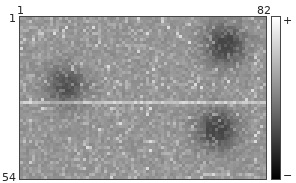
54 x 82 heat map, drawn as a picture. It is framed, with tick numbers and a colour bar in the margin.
The ninth with the lowest average is the top right. Neither half mirrors the other. There are three dips. A few values lie far out on both sides of the bulk. Row 29 differs from the rows beside it.
